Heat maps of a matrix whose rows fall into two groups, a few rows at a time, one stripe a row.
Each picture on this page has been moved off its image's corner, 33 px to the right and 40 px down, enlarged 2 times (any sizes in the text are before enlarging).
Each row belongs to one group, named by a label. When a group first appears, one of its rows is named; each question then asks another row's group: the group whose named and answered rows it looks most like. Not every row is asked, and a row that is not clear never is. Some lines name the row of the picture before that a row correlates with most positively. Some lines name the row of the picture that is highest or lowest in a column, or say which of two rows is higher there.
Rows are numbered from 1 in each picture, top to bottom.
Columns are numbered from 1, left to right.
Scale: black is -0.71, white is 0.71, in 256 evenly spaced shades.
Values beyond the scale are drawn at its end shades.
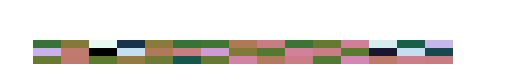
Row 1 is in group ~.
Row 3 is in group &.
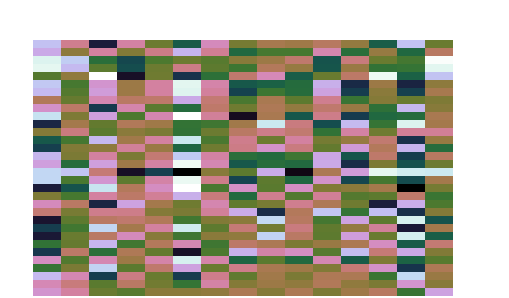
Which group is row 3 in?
&
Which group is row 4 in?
&
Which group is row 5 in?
~
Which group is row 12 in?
&
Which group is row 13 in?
~
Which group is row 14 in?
&
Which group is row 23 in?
&
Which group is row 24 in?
~
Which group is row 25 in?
&
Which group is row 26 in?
~
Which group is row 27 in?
&
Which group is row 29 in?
~
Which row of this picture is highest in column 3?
5
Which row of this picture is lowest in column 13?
21
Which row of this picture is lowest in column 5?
17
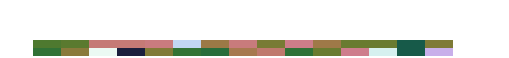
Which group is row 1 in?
~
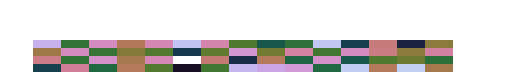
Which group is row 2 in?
&
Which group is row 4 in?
&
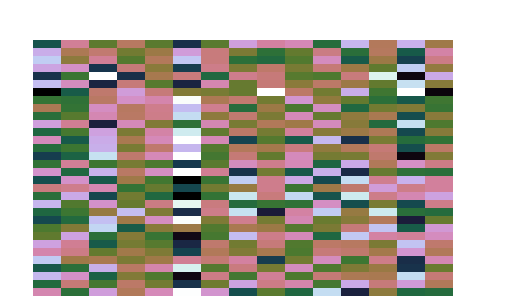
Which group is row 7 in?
&
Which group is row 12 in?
~
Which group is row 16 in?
&
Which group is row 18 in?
&
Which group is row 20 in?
&
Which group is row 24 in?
~
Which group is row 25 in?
&
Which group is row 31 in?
&
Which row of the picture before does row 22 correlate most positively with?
2
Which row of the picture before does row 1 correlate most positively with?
4
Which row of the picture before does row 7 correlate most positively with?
4
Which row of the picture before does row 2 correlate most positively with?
1
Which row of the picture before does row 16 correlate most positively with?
4
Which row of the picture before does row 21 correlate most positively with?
1
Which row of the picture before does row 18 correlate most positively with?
4
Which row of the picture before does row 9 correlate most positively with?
3
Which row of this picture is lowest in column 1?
7
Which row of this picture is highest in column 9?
7
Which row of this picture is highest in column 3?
5
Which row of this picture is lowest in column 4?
5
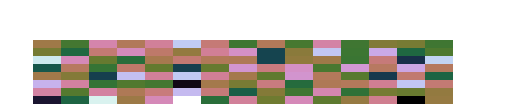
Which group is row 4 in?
&
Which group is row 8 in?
~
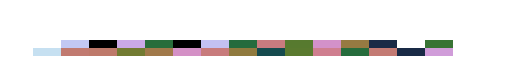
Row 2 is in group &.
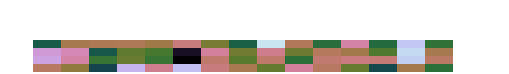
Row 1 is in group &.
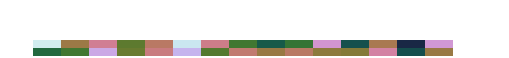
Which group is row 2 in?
~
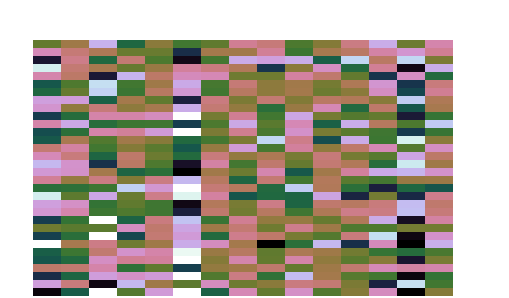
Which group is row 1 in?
~
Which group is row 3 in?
&
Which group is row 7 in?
~
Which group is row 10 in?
~
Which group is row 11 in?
&
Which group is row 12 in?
~
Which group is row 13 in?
&
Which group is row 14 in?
&
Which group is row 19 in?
~
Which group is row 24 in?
~
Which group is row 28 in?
~
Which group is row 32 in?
~
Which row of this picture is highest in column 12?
3
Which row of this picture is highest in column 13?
25
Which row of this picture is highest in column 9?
13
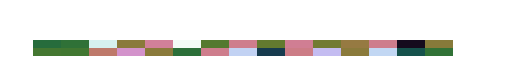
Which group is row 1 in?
~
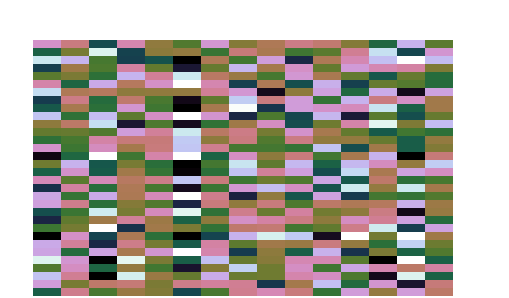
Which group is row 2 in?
~
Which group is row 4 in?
&
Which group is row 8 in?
&
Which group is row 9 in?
&
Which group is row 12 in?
~
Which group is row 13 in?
~
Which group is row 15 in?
~
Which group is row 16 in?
&
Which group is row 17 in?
&
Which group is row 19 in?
&
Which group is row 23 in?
&
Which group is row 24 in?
~
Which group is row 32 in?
&
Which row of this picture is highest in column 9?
25
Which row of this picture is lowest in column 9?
7
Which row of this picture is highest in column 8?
9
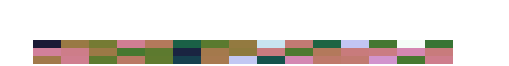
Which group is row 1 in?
&
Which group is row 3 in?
&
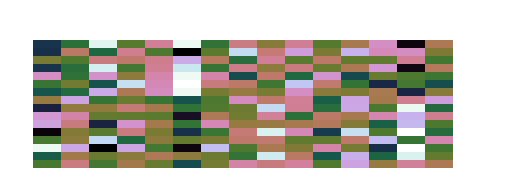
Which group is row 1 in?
~
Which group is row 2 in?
&
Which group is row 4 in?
~
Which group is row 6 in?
~
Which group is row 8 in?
&
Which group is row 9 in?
&
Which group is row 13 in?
~
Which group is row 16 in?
&
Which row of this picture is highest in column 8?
2
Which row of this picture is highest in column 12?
12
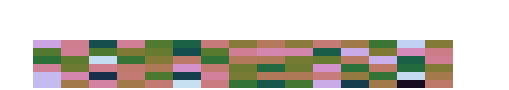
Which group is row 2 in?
&
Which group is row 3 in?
~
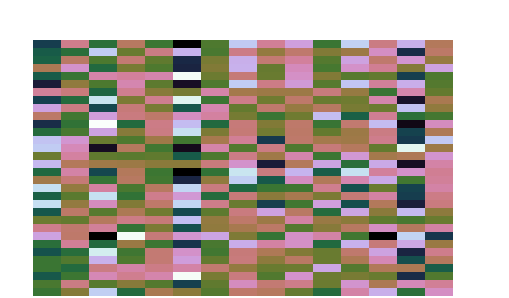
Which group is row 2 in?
~
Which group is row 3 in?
&
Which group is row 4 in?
&
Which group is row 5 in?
~
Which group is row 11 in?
~
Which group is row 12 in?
~
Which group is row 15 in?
&
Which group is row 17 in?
&
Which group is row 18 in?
&
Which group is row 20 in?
~
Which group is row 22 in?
&
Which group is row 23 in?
~
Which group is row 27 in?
~
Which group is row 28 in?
~
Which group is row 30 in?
~
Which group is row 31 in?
&
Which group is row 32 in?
~
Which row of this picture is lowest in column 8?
19
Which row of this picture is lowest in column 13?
25
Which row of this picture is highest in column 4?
25
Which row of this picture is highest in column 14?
14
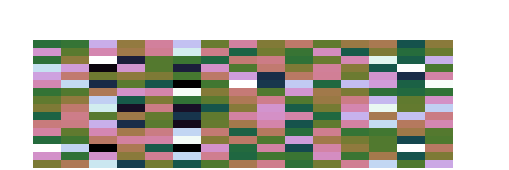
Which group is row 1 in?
~
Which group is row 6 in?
&
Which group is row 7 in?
~
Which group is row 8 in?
~
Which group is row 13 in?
~
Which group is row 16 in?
~
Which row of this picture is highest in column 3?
3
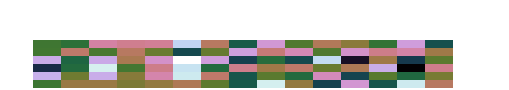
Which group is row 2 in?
&
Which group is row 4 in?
~
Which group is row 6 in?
&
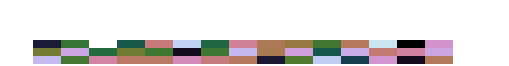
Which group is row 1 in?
~
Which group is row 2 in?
&
